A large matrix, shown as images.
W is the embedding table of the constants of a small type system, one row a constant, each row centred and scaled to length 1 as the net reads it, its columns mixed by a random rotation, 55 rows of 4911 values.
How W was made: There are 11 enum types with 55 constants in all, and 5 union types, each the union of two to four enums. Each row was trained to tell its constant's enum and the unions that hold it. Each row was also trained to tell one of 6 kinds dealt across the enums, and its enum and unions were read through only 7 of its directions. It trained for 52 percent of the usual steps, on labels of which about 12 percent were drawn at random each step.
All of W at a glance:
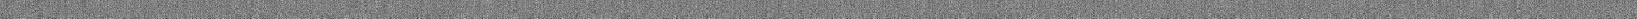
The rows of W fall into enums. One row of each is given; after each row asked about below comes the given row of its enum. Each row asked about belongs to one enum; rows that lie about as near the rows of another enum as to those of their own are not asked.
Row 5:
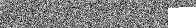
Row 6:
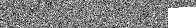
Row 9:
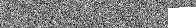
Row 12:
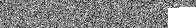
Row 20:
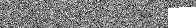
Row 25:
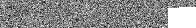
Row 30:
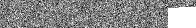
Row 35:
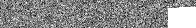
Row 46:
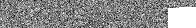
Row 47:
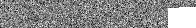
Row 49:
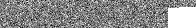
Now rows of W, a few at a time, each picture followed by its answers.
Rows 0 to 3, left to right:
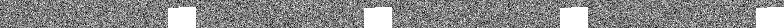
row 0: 6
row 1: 47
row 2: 47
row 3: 49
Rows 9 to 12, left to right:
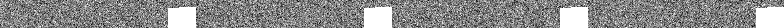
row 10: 6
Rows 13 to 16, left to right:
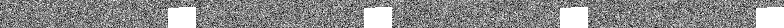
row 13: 20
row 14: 49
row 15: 5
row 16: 5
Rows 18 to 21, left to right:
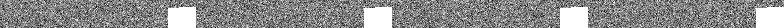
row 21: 35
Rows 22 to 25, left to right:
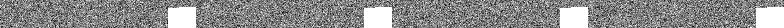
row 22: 6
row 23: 49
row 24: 30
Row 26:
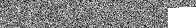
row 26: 46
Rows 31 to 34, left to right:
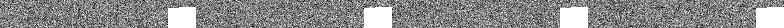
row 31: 47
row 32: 49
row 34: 5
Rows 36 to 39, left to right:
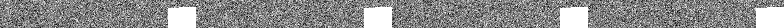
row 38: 5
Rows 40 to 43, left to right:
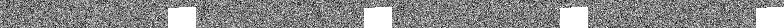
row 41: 9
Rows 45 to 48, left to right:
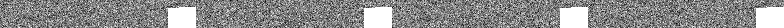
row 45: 30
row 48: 30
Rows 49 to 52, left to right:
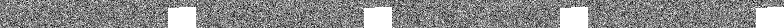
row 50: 46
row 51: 6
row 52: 12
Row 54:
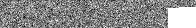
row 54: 30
